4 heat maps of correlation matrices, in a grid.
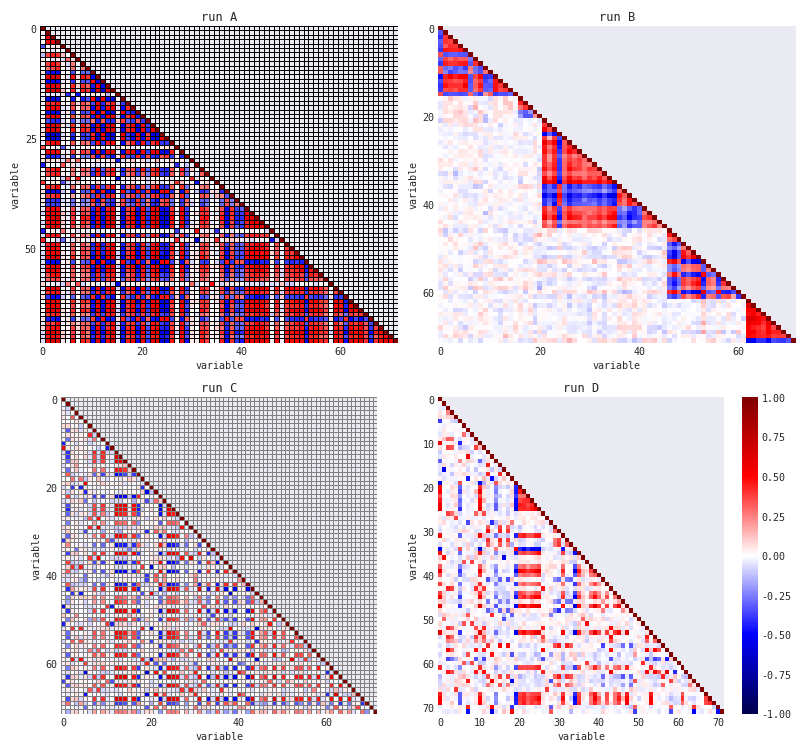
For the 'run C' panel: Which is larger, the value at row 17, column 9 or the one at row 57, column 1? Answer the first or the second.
the second
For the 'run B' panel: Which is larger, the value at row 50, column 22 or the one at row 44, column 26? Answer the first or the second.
the second
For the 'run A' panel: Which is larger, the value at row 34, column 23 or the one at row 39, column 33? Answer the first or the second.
the first
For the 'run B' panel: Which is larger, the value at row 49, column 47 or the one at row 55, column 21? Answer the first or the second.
the second
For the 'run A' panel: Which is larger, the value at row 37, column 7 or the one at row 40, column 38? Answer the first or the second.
the first
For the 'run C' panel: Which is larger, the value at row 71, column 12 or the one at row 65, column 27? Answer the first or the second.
the first
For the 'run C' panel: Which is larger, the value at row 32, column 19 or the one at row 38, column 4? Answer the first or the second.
the second
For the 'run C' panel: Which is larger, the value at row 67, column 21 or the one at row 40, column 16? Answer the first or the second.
the first
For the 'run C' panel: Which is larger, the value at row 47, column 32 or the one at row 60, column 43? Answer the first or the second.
the first
